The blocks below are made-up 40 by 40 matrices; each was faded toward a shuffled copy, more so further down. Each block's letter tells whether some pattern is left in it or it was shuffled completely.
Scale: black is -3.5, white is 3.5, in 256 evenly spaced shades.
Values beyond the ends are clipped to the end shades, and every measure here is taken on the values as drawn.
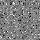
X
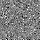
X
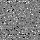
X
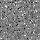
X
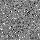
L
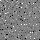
L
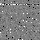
X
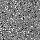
L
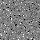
L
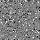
X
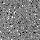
X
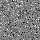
L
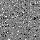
X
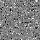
X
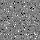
X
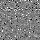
X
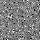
X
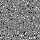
X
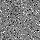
L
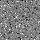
L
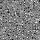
L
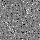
L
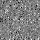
X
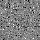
X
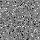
X
